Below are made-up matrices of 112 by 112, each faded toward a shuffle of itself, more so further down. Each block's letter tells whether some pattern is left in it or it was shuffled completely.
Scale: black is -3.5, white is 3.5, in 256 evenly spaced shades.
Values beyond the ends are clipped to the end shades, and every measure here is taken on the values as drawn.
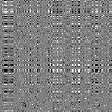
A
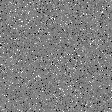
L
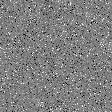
L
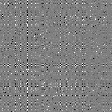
A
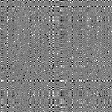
A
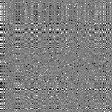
A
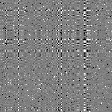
A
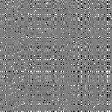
A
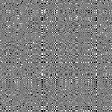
A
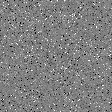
L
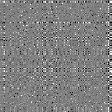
A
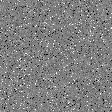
L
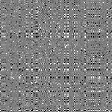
A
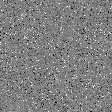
L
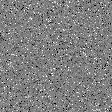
L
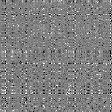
A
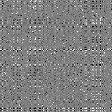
A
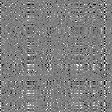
A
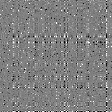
A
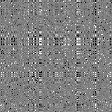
A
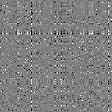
A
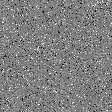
L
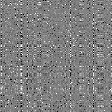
A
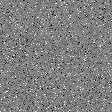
L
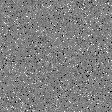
L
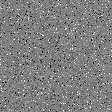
L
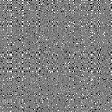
A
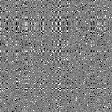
A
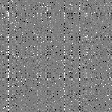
A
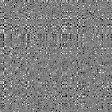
A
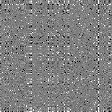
A
